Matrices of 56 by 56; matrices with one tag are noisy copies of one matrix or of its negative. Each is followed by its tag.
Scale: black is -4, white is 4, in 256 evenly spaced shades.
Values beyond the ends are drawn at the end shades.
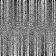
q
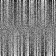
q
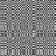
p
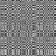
p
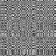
p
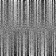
q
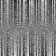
q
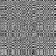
p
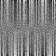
q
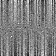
q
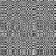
p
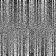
q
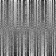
q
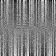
q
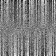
q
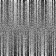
q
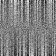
q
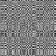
p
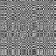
p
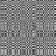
p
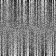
q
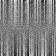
q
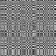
p
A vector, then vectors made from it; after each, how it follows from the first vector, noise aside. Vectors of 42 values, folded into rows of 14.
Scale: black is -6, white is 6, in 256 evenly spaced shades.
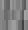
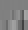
partly zeroed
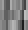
scaled up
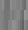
shrunk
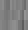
shrunk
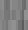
shrunk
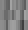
copied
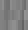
shrunk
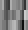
scaled up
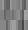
copied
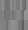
shrunk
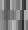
scaled up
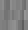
shrunk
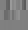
partly zeroed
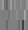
partly zeroed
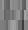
copied
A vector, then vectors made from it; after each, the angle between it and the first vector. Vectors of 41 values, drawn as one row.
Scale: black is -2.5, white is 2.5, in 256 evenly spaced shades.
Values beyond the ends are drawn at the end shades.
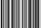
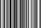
partly opposed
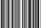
nearly parallel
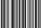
partly aligned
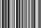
orthogonal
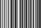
orthogonal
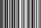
orthogonal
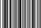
partly opposed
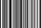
nearly opposite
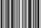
nearly parallel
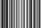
orthogonal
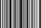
nearly opposite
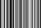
partly opposed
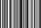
nearly opposite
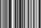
partly opposed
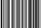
nearly parallel
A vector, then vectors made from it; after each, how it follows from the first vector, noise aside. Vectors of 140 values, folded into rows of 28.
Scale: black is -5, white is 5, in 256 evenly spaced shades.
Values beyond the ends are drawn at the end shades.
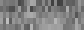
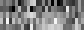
scaled up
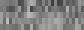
copied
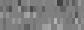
partly zeroed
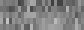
copied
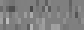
partly zeroed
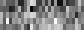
scaled up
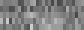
copied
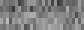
copied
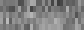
copied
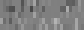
partly zeroed
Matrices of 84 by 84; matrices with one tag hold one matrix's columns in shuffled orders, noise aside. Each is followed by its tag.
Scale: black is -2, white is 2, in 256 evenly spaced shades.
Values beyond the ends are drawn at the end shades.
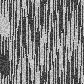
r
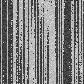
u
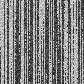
u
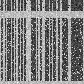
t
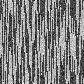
r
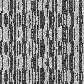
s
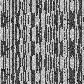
s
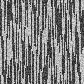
r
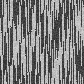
r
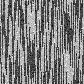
r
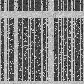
t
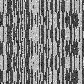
s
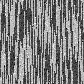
r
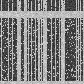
t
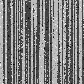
u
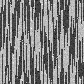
r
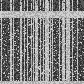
t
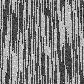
r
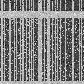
t
